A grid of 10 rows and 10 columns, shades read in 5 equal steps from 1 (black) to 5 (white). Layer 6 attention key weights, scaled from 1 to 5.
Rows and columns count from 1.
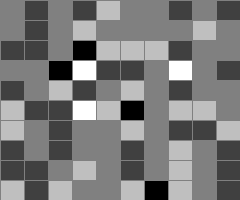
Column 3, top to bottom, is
3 3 3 1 4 2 2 2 3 4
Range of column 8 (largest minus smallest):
3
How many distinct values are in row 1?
3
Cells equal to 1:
4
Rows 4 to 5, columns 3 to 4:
1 5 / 4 2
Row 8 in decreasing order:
4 3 3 3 3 3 2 2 2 2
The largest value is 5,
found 3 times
